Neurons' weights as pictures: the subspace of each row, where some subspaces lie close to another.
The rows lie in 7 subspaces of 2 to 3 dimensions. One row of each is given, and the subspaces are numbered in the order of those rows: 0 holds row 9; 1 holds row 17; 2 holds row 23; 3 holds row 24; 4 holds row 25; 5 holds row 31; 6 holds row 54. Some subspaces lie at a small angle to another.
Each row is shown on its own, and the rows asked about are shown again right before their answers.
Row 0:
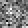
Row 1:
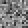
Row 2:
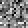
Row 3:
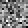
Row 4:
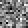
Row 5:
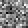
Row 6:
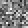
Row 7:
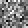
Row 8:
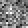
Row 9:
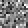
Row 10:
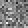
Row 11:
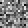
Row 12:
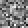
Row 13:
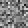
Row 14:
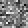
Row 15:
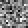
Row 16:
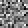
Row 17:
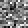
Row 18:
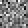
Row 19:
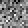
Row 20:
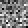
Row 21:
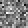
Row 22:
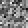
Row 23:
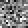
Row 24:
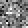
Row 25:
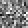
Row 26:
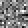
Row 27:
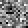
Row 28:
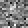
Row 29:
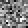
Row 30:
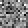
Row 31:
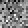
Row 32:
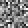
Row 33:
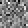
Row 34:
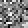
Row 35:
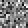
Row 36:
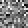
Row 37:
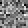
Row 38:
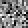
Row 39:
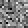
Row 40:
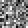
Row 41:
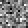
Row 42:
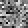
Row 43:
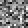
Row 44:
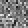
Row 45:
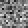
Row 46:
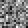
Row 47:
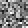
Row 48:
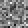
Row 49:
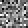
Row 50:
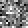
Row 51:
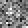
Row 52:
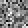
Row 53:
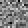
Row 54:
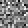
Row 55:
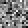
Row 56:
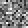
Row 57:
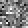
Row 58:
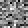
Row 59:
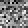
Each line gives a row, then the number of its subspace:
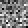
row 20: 5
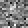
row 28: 1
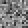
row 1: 4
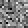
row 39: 4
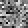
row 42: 3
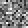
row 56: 4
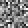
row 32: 3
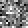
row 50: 3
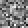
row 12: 1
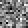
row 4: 1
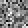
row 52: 6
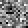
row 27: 6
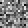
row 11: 2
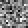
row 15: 2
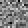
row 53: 1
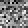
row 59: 5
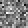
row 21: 6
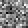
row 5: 0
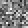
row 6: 4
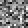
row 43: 1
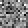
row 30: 6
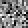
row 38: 4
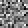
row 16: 6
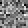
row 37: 0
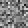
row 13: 3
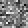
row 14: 3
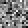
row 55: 4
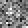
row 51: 6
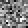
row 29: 2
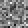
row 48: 1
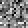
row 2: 5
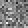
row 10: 4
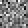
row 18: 5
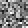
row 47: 5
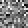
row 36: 4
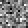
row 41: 2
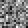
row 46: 0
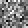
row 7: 2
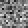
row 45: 2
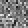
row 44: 4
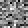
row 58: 1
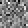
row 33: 2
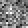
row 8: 0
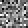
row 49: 5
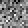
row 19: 5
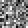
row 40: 0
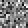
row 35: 0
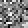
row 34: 1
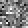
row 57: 3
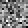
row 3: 5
